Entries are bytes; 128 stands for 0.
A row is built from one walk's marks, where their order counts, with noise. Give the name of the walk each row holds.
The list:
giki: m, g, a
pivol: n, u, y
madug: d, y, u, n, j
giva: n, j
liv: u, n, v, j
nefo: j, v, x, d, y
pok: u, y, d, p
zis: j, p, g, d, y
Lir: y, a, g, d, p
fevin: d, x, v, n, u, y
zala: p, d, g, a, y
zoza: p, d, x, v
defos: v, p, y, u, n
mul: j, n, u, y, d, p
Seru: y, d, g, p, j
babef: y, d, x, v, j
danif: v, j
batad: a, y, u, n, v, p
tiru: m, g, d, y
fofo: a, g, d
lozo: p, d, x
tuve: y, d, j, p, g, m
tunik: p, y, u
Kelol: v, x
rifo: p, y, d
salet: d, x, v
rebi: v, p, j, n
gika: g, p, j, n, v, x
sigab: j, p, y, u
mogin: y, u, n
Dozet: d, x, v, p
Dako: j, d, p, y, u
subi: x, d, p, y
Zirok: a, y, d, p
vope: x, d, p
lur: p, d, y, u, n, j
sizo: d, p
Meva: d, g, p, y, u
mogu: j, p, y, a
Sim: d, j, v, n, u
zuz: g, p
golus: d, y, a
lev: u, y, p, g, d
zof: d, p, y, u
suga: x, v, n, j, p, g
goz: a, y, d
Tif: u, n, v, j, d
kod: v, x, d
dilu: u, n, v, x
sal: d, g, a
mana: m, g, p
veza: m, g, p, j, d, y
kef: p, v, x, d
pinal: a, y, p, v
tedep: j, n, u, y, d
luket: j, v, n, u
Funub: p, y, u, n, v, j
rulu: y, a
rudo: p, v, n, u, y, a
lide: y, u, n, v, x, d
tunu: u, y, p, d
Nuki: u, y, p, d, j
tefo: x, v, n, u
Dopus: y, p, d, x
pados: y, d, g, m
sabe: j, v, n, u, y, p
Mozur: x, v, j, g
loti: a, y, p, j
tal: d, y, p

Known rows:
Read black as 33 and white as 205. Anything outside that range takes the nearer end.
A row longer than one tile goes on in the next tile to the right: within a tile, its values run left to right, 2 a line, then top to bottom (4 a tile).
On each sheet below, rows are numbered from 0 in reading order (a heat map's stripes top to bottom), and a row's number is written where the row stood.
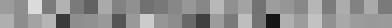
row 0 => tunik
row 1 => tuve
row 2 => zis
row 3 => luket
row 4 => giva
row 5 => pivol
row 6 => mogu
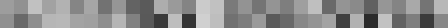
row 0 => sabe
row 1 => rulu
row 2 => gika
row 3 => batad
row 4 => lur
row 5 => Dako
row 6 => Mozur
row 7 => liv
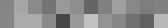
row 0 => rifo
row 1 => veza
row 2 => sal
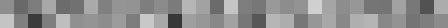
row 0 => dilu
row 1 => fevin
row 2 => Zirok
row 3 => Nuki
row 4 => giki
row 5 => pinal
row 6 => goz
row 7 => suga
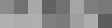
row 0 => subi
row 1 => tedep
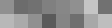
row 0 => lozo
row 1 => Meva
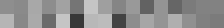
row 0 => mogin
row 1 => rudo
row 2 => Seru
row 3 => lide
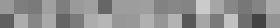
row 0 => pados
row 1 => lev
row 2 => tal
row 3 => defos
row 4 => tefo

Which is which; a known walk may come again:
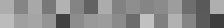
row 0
rulu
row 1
tuve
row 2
mul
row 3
gika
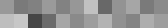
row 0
Kelol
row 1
zof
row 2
sizo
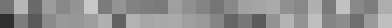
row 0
Tif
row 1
sigab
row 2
tiru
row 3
golus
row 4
Funub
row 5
pivol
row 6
mana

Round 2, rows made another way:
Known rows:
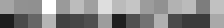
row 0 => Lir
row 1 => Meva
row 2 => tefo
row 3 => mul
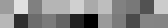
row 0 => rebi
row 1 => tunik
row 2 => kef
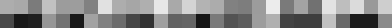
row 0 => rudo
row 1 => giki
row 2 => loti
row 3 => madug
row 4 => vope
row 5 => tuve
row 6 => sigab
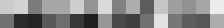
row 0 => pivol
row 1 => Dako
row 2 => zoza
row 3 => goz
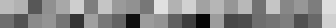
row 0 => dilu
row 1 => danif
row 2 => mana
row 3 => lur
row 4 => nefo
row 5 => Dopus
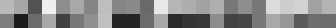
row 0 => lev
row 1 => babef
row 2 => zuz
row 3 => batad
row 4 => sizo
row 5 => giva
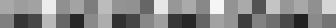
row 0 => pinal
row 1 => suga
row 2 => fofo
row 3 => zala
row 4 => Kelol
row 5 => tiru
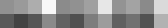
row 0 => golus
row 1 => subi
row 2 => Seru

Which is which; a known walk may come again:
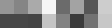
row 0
Zirok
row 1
lozo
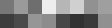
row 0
sal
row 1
Funub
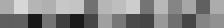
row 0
madug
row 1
sabe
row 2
tedep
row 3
gika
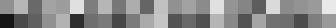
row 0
fevin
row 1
rebi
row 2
salet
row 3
Seru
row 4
kod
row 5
subi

